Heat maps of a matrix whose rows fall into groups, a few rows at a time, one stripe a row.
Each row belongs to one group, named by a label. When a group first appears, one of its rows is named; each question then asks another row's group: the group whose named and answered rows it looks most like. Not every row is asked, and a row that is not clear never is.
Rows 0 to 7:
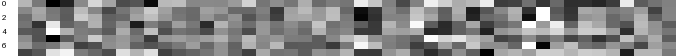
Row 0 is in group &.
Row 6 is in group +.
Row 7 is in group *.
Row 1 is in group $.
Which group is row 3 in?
*
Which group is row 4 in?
*
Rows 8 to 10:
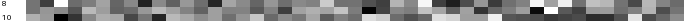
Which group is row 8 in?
*
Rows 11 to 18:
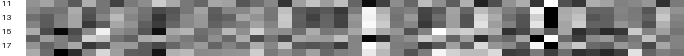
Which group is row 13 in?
+
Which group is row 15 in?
&
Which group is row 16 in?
$
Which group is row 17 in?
+
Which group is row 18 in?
&
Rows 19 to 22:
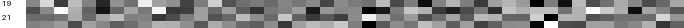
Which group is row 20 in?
*
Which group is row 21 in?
+
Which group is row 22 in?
$
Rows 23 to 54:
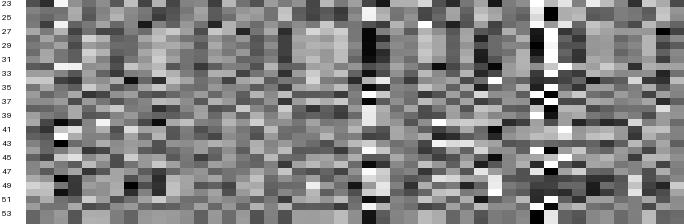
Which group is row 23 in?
*
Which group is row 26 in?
*
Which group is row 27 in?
$
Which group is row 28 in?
$
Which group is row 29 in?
$
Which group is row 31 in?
$
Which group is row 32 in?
*
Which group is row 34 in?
&
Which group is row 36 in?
+
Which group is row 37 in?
$
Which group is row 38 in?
+
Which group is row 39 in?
+
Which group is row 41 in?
*
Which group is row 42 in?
*
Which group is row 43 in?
&
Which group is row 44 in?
+
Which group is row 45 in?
*
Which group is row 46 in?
$
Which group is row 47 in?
+
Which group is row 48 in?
&
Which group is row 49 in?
&
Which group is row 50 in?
&
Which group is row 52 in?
+
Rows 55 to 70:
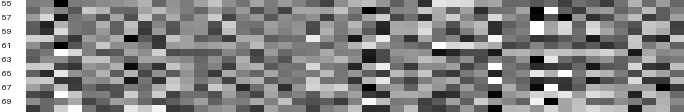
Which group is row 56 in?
$
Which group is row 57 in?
&
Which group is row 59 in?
*
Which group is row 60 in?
&
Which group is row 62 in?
*
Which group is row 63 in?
$
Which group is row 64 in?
&
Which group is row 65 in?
*
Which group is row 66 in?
&
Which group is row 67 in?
$
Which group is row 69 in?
+
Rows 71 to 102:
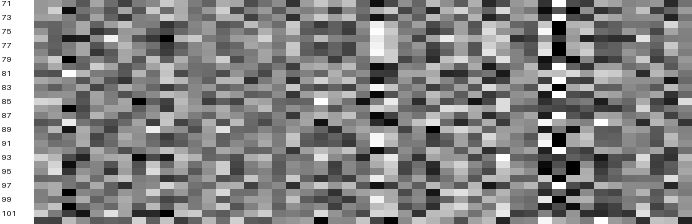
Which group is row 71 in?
$
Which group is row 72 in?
&
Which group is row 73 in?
$
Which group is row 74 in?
+
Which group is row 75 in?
+
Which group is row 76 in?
&
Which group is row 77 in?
+
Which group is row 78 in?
+
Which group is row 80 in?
$
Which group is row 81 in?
*
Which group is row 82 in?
$
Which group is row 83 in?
+
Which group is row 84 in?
$
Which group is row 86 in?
&
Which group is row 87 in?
$
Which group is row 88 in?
*
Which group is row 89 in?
&
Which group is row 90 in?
+
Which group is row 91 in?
+
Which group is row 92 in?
$
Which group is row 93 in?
&
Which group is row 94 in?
&
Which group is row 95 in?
&
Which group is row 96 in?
+
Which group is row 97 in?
$
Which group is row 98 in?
&
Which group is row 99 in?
+
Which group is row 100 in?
&
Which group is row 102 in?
*
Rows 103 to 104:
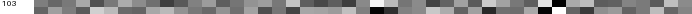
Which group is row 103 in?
+
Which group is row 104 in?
$
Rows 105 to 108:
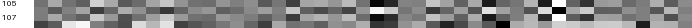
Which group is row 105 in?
$
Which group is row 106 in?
+
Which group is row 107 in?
$
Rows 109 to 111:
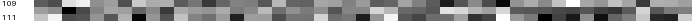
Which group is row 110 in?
&
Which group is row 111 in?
&
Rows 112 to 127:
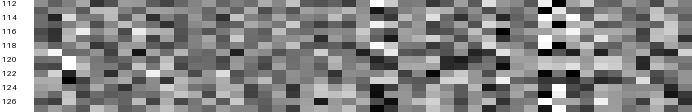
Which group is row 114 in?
*
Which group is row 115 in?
+
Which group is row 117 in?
*
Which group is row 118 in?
+
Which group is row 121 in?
*
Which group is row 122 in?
&
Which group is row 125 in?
$
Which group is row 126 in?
*
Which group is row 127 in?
$
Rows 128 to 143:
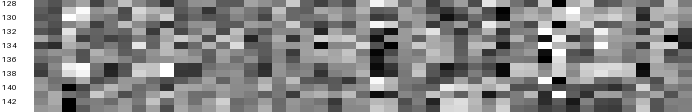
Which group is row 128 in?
+
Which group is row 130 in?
*
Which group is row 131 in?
+
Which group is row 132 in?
*
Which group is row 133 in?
$
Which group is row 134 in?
*
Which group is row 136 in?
$
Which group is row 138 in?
*
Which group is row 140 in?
&
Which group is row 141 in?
$
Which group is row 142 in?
&
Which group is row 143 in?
&
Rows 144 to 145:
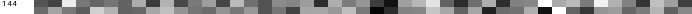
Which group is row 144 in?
*
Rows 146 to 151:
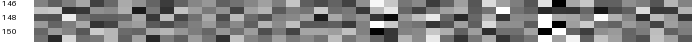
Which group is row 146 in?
+
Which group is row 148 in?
*
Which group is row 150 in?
$
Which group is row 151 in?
*
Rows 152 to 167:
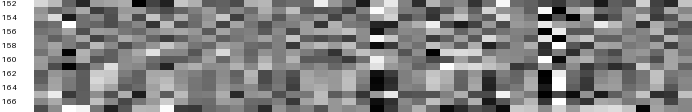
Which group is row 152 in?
&
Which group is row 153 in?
+
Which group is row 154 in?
&
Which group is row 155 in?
*
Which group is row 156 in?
$
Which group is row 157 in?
+
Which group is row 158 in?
$
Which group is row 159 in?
&
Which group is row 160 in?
+
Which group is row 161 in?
&
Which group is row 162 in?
$
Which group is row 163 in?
$
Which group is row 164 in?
$
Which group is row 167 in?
*
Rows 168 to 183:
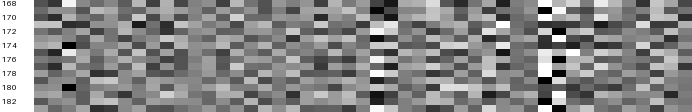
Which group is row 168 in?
*
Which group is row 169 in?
$
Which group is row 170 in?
*
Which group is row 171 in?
&
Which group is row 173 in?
$
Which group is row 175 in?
*
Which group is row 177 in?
*
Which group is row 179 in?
$
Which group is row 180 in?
&
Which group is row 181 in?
$
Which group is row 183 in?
+
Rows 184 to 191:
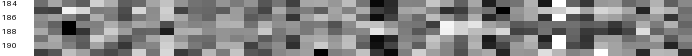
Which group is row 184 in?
$
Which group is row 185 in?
*
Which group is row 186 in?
$
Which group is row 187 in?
&
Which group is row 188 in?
&
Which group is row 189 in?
$
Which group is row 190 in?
$
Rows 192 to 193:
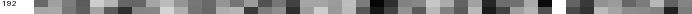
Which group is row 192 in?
$
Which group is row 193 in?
$
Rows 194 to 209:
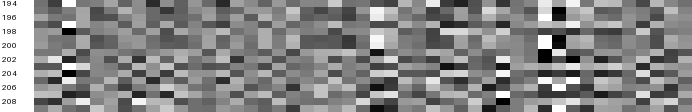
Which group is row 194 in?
*
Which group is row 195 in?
+
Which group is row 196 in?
+
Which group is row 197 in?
*
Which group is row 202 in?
&
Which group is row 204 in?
&
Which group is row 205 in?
*
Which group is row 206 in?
$
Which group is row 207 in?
&
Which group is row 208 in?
*
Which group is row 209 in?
$
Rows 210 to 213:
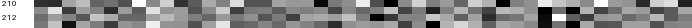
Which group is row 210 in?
*
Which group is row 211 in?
&
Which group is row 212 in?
$
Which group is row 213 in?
&
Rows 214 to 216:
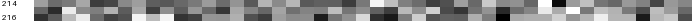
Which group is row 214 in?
+
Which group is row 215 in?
*
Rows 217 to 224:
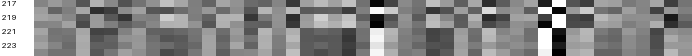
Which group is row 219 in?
$
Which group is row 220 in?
$
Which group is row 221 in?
+
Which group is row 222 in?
+
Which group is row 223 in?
+
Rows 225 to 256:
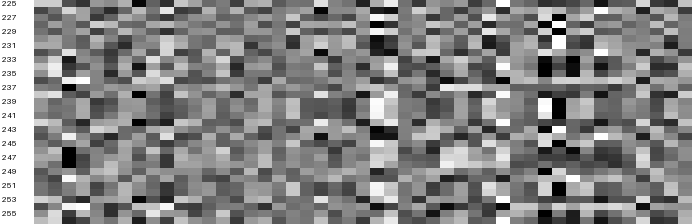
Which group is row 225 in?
&
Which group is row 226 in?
*
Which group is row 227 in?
+
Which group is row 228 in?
$
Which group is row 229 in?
+
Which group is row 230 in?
$
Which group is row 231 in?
$
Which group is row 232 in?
*
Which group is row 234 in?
&
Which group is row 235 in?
&
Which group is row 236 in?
*
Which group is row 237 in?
&
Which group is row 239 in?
+
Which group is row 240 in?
+
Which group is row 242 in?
&
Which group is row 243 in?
$
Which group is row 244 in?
*
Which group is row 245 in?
+
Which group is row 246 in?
&
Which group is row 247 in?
&
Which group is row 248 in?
&
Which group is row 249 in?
$
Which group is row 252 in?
+
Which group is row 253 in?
&
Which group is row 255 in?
&
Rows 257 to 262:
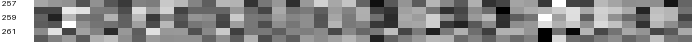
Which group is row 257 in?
$
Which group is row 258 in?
*
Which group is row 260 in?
*
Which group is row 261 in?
&
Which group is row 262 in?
$
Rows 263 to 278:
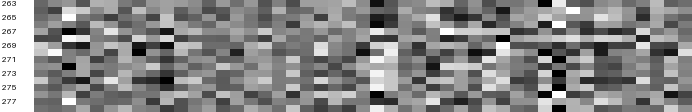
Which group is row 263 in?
$
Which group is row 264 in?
*
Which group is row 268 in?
*
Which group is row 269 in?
&
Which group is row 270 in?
&
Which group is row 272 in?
&
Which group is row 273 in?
+
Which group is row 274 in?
&
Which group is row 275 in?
+
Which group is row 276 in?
$
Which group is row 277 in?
*
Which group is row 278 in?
+
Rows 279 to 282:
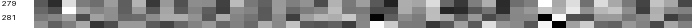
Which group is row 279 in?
*
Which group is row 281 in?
$
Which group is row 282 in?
+
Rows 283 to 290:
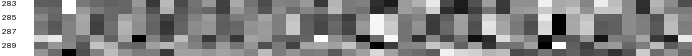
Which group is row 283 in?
*
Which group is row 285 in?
+
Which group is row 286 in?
+
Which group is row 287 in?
+
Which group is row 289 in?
$
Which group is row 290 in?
&
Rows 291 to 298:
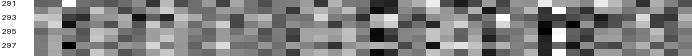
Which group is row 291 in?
*
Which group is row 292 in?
$
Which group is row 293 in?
&
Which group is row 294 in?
&
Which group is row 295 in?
$
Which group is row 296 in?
$
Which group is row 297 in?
&
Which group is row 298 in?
$
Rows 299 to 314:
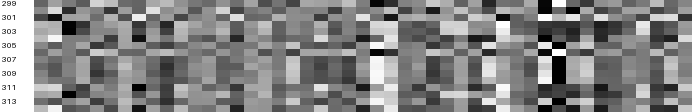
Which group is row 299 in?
$
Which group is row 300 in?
&
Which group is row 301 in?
*
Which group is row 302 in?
&
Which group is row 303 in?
&
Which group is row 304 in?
&
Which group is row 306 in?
$
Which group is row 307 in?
+
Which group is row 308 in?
+
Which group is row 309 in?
+
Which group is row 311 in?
&
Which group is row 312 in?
&
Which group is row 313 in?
+
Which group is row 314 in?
&
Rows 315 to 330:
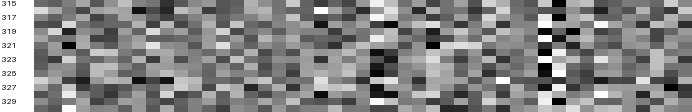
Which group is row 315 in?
+
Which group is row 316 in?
&
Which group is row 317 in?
+
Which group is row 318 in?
*
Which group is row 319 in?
&
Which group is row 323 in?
*
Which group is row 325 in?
$
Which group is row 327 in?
$
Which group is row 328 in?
*
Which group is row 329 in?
+
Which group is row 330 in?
*
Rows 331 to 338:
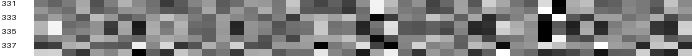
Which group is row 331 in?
+
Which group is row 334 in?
&
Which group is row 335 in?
&
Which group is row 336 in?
$
